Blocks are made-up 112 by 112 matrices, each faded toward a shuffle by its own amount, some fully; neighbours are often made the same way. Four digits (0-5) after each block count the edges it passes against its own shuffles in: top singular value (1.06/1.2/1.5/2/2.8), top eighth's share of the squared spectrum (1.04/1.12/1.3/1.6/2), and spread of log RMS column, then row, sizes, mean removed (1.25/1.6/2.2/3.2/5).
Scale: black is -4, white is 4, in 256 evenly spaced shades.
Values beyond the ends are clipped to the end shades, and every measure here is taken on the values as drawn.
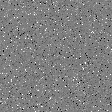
0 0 0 0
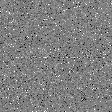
1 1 0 1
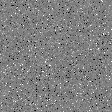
1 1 0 0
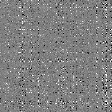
3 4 3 3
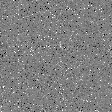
1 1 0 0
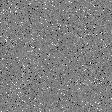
0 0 0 0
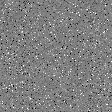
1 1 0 0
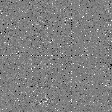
2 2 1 1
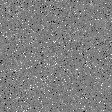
0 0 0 0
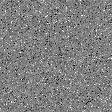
0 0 0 0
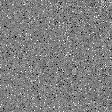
3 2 0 1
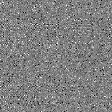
4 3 1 2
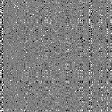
5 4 3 2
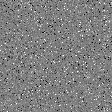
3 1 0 0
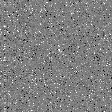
3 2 1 0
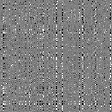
5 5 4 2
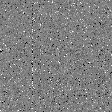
3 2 1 0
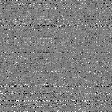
4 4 1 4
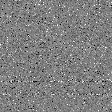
2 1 0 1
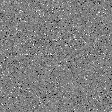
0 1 0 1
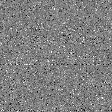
1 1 0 2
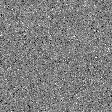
1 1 0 0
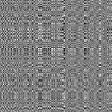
5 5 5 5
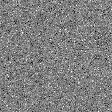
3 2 1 0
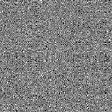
4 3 2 2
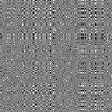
5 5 4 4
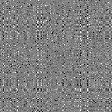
5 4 3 3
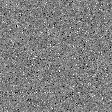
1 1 0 1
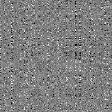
4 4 3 2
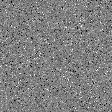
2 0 0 0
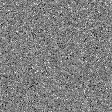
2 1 0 0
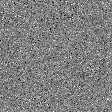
1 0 0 0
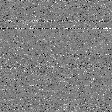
3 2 0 3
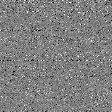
2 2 0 2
